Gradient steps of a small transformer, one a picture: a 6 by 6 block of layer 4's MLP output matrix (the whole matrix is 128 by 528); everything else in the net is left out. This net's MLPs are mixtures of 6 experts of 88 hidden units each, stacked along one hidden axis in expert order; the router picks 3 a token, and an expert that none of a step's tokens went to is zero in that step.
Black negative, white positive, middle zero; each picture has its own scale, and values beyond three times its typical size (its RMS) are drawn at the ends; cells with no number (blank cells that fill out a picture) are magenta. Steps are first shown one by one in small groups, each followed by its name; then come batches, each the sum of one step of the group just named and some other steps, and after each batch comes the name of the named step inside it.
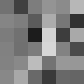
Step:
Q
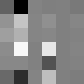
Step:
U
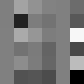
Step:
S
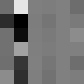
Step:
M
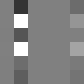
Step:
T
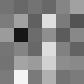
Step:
Q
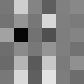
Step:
S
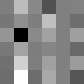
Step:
S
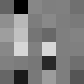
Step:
U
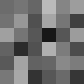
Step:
Q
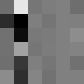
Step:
M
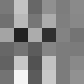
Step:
T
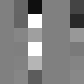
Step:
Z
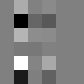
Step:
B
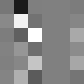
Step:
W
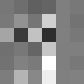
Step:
Z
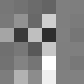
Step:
B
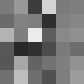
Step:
B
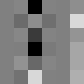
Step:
B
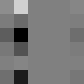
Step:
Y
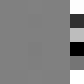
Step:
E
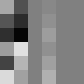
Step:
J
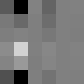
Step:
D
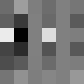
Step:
Y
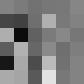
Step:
J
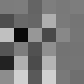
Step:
J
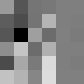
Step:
J
